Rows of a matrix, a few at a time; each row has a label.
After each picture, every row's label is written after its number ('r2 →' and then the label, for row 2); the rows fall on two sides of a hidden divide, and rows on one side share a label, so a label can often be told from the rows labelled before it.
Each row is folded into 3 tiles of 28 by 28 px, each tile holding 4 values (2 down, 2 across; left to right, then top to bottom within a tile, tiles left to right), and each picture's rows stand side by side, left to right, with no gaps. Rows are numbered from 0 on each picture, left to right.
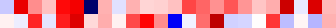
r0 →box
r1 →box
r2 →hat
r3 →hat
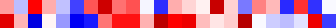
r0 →hat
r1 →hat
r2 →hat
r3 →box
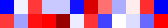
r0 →box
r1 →hat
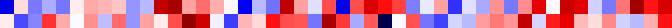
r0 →box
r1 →box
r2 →hat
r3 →hat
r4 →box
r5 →box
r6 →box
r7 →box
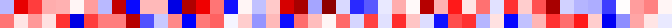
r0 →box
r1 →hat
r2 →box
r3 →box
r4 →box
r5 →hat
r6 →hat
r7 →box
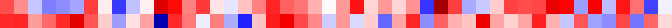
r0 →hat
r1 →box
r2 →hat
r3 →hat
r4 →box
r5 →box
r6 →hat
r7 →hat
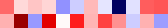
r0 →hat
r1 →box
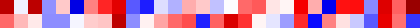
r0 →hat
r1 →hat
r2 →box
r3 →hat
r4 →box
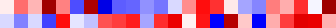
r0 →box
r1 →hat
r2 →box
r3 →box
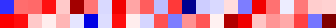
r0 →box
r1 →hat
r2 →hat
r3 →hat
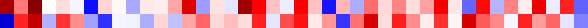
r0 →hat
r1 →box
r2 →box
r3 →hat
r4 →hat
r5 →hat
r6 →hat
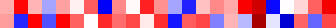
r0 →box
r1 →hat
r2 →box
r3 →hat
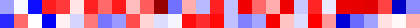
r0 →box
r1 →box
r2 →box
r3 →hat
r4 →hat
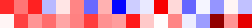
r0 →hat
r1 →box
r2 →hat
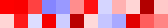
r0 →hat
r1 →hat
